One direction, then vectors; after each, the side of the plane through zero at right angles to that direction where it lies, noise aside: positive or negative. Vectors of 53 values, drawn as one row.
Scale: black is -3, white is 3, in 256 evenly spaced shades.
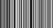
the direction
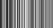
positive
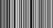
positive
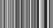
negative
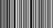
positive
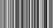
negative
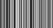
positive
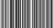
negative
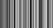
positive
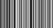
positive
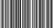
negative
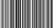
negative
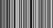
positive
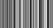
positive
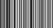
positive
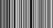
positive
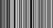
positive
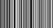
positive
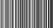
negative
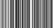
negative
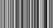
negative
